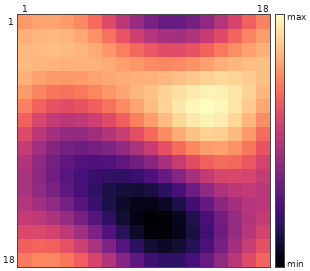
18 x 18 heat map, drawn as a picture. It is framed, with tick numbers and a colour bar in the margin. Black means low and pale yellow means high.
The top left is the calmest part. The bottom middle is the ninth with the lowest average. No lone cell stands out from its neighbours. The centre is the roughest part.
